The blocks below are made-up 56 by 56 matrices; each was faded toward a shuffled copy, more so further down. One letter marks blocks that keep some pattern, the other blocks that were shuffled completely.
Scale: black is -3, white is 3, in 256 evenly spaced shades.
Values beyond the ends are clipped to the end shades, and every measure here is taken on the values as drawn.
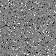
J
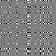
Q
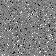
J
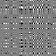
Q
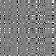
Q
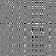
Q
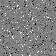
J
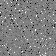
J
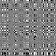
Q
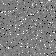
J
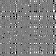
Q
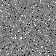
J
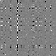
Q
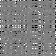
Q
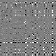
Q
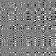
Q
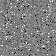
J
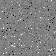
J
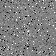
J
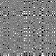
Q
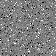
J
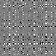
Q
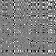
Q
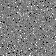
J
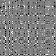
Q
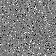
J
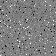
J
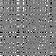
Q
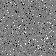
J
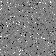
J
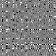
Q
